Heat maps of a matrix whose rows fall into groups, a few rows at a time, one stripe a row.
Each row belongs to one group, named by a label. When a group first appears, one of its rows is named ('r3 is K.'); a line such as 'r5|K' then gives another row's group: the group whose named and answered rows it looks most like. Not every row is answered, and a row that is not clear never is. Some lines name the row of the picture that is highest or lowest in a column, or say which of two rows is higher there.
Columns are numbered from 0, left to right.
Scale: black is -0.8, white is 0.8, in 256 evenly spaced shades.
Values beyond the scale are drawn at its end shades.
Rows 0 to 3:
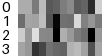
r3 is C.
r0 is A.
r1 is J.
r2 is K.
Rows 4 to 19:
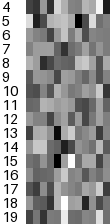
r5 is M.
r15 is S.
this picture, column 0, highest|5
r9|S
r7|J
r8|C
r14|J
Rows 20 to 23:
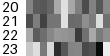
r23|A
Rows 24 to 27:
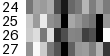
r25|K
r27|J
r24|J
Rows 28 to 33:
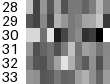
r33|C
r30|A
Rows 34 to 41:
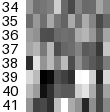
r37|A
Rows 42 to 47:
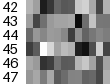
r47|A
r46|C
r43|M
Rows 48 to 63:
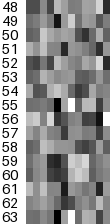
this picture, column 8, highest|59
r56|A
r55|S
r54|M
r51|K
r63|S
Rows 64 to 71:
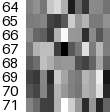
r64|M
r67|J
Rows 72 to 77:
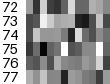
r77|K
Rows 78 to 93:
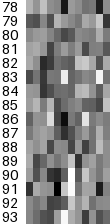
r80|J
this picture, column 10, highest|83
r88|J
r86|J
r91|S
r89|M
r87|J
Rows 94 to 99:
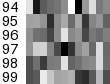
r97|J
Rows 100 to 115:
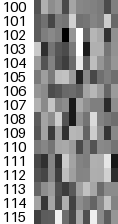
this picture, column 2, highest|107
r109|S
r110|M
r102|S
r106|C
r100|S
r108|J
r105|M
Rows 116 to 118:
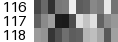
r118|C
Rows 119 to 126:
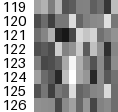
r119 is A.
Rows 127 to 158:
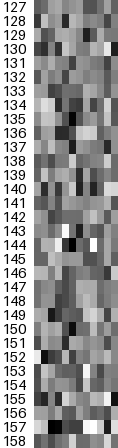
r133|C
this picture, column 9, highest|157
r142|C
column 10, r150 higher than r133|Yes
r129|M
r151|S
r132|S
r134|J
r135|J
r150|J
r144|J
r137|K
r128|S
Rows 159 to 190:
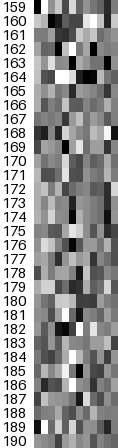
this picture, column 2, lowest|160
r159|S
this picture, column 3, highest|164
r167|S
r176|J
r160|C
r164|M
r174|K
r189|S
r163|K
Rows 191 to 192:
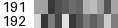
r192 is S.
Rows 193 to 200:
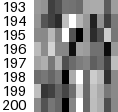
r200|S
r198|S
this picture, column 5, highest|194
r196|K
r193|C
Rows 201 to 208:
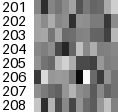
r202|K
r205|M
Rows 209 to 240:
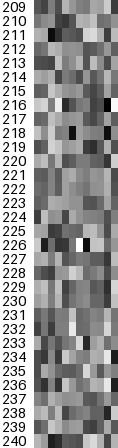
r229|A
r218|K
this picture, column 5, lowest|218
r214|J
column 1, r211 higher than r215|Yes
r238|A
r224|S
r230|A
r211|C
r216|A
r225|C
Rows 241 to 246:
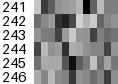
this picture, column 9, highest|241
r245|J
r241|M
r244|S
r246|K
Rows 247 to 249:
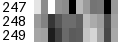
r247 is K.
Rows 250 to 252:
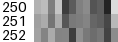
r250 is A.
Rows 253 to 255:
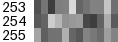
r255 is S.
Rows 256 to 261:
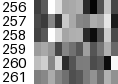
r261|J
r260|A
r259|J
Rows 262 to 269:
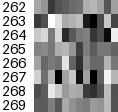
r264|A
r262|C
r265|M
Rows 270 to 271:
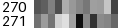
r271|M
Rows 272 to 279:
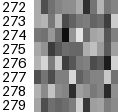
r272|M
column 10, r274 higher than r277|No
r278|K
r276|A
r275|C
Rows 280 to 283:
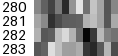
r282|M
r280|S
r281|C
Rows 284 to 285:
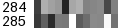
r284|S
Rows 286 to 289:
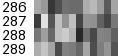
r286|C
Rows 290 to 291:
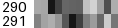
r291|J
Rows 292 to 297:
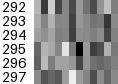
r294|K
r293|K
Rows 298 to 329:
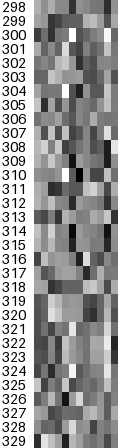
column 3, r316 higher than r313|Yes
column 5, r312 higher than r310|No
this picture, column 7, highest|316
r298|K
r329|S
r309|K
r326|S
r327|C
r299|C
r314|K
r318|C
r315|K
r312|K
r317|M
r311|C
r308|A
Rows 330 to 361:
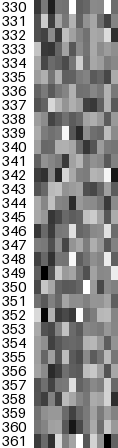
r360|J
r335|A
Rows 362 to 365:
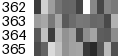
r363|A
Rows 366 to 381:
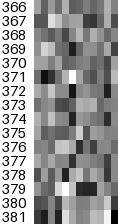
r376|M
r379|M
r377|K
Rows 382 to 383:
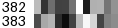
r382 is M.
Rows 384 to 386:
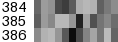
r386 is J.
